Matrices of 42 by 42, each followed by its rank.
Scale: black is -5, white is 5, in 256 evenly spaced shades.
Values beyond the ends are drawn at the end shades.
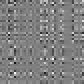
two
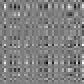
two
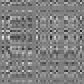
two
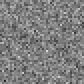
full rank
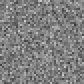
full rank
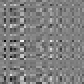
two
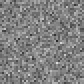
full rank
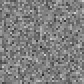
full rank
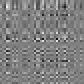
two
